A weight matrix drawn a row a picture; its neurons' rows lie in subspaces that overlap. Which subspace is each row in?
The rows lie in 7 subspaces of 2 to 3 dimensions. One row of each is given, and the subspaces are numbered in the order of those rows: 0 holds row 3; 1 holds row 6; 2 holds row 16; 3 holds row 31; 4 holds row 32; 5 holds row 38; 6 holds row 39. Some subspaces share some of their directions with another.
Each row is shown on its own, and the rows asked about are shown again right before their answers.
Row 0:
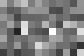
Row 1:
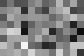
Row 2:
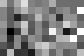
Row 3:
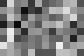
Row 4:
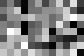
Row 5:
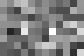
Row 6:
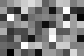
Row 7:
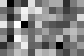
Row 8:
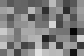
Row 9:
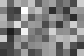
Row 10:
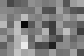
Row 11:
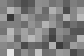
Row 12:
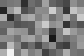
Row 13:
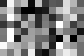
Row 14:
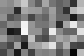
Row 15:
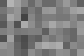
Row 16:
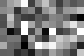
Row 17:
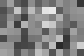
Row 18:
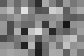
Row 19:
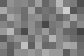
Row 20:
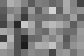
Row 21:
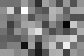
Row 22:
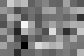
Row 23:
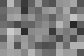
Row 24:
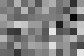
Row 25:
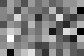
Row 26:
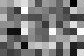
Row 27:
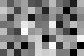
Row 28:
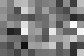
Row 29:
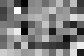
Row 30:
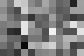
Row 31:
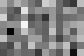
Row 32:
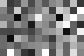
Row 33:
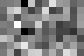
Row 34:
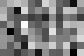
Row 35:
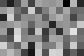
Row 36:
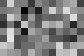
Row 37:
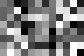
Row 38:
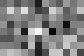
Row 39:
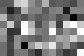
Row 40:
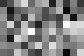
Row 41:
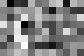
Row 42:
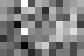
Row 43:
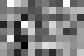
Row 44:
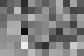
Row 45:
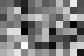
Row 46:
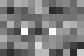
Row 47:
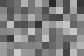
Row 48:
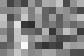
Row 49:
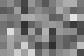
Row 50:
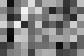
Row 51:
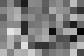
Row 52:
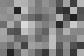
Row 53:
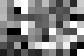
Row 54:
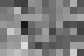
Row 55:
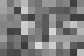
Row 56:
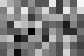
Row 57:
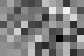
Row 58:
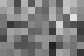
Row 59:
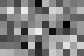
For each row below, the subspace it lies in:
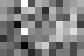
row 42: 6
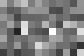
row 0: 5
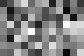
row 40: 6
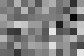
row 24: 6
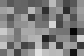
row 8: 1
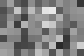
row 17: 0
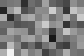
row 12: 1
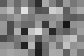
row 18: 5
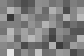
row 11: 1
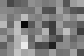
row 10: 0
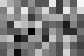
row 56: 6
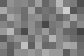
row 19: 1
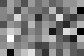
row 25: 4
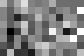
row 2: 4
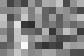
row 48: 3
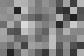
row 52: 4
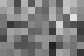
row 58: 6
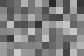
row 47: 6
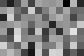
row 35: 2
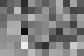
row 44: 6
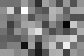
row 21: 5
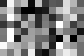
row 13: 0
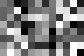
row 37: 4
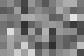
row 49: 2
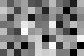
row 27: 1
